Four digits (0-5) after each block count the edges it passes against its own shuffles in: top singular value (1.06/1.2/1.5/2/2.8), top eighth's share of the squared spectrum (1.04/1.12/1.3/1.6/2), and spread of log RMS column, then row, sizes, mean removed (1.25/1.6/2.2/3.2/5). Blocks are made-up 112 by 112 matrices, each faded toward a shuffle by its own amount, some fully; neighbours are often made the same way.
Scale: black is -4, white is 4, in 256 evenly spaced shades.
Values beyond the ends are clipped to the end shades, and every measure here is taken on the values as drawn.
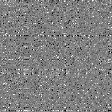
4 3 2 2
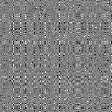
5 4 4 3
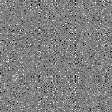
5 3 2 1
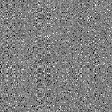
5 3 3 2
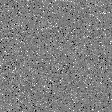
3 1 0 0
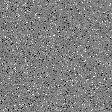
2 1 0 0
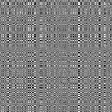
5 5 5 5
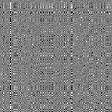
5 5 3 3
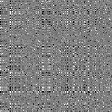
5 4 3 3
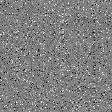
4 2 1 1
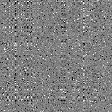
5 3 2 2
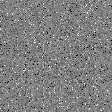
3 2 1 0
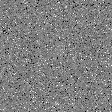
2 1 0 0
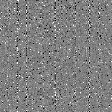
4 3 3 1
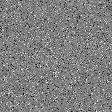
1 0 0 0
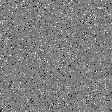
2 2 1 0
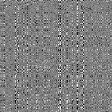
5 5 4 3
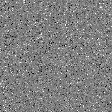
3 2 1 0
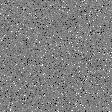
0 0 0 0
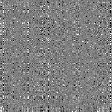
5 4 3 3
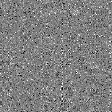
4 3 2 1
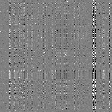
5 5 4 2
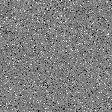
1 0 0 0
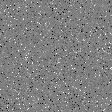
0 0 0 0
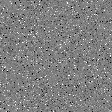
2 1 0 0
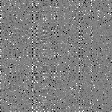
5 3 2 2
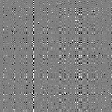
5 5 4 3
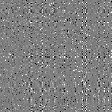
5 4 3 2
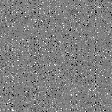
4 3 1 1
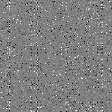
4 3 2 1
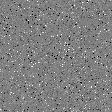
2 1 0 0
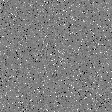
2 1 0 0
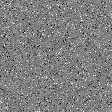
0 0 0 0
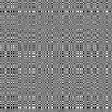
5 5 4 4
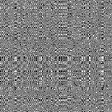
5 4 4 4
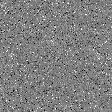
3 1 0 0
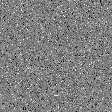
0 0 0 0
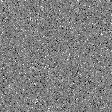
3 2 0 0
